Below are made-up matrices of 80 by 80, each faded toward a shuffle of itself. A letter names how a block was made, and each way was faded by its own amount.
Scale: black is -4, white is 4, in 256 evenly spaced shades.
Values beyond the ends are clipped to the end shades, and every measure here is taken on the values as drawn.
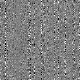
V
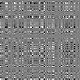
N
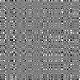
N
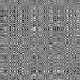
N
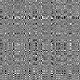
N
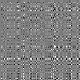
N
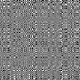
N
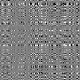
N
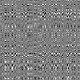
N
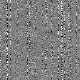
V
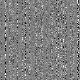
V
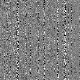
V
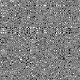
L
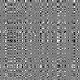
N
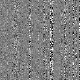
V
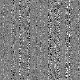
V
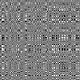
N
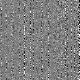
V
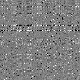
L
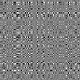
N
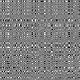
N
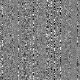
V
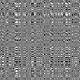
N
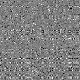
L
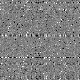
L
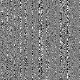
V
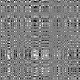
N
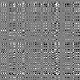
N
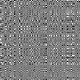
N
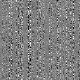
V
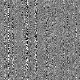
V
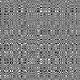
N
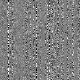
V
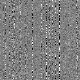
V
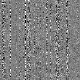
V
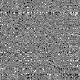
L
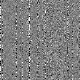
V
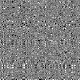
L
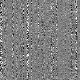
V
